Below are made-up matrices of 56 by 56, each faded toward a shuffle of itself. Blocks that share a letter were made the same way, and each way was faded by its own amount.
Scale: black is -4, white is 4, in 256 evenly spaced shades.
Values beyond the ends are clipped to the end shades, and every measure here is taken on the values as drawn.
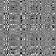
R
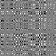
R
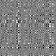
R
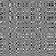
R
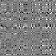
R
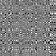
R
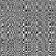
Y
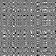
R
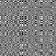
Y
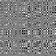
R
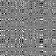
R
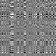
Y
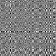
Y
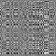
Y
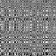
Y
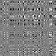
R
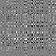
R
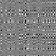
R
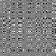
R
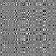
R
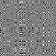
R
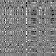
R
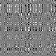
R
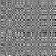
Y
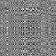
Y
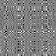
R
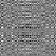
Y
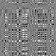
R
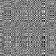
Y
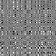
R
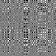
R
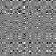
R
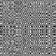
Y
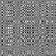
Y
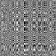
Y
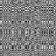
Y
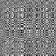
Y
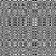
Y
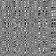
R
